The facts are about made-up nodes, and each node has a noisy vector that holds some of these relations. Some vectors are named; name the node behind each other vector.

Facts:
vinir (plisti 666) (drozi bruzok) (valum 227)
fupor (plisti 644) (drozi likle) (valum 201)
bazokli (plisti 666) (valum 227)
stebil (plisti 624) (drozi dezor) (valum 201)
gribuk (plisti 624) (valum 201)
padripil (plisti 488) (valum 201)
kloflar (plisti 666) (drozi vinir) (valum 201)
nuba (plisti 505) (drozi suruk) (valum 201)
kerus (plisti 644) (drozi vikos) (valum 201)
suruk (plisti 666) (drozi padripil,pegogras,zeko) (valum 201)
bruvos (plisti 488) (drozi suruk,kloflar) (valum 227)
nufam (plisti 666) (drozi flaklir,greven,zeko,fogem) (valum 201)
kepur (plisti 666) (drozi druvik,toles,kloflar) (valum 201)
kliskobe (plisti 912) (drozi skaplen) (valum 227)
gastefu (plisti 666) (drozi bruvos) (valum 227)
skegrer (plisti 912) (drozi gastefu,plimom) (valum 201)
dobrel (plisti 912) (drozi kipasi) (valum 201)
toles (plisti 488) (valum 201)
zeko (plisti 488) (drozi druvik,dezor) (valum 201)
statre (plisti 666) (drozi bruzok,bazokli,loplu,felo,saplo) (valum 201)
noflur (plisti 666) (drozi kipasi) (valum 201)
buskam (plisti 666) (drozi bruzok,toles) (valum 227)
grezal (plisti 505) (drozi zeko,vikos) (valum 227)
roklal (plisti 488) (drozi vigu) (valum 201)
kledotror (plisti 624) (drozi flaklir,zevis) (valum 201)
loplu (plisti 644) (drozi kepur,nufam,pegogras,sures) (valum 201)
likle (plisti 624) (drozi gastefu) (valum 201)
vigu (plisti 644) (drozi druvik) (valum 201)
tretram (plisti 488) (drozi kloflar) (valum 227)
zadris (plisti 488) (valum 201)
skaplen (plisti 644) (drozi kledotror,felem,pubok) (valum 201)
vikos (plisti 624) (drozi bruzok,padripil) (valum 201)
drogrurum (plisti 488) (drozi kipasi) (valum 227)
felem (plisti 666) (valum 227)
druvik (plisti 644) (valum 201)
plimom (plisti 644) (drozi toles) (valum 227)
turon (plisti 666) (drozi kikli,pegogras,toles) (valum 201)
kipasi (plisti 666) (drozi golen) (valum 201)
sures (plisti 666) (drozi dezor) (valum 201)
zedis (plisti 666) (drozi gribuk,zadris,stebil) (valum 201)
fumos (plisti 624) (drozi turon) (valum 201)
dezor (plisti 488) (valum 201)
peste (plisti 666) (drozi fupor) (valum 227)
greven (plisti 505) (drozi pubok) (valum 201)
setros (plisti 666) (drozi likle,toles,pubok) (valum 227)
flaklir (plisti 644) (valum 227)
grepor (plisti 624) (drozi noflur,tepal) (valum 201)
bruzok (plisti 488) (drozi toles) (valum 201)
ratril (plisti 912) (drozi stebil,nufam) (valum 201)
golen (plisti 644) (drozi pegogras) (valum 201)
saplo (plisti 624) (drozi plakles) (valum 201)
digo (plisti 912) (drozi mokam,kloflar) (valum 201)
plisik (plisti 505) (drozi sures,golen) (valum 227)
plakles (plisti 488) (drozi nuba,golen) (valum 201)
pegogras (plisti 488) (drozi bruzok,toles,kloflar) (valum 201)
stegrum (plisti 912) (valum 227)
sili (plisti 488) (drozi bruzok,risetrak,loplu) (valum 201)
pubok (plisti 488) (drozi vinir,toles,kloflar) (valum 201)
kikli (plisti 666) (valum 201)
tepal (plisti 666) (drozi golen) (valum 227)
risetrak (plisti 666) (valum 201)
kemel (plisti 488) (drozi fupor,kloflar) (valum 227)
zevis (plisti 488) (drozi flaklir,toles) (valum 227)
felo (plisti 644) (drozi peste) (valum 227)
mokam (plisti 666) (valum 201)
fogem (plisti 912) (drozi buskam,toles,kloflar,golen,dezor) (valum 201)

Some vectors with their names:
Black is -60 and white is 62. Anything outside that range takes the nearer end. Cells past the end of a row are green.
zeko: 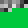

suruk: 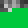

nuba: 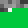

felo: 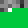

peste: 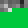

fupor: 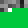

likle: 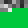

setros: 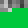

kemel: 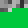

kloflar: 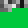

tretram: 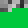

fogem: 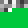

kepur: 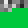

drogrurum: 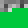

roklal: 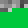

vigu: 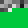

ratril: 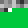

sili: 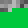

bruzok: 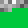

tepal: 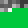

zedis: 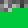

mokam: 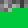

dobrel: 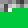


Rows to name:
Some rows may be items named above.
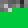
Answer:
peste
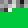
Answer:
digo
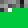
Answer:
fupor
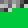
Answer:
dezor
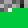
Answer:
skaplen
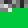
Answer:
likle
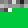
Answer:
skegrer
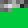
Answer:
vikos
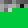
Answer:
grepor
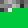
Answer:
kerus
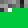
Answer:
fupor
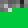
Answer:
peste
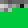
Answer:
kledotror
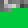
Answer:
vinir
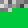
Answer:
toles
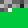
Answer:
flaklir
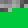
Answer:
padripil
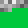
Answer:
bruzok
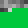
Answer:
grezal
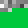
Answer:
zevis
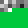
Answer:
plimom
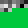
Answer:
stebil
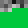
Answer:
noflur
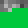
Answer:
statre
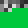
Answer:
sures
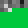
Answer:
gastefu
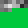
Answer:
vikos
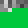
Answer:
turon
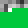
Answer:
dobrel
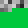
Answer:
pubok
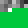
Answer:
plakles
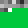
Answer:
skegrer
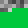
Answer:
greven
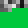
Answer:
kloflar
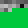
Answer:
gribuk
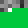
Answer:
felo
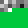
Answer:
plimom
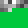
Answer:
pegogras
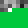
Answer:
loplu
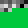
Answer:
stebil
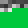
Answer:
kipasi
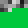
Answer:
bruvos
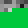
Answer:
saplo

